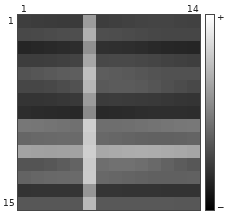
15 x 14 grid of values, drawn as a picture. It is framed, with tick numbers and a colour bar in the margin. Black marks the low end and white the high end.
Histogram: skewed, a long tail of high values. Odd lines: column 6. Ninth with the highest average: bottom middle.
